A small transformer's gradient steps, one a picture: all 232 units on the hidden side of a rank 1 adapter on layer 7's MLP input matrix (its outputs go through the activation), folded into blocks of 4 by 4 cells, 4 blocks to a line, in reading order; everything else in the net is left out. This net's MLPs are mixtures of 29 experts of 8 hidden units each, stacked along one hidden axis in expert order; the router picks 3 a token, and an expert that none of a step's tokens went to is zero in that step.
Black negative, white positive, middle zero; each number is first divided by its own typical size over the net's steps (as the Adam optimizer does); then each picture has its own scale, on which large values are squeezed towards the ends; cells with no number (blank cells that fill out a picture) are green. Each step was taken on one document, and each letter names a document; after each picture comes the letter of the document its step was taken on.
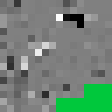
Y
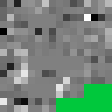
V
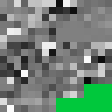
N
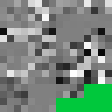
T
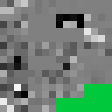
Y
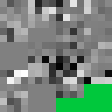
T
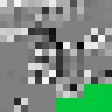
T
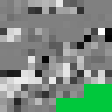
T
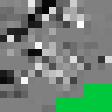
N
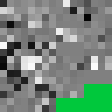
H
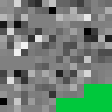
V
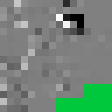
Y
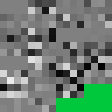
N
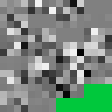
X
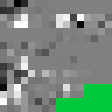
Y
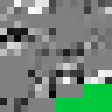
T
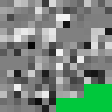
N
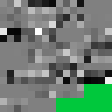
X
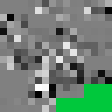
X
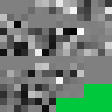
X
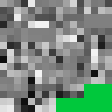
H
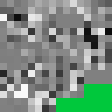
N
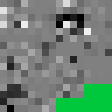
Y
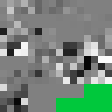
T
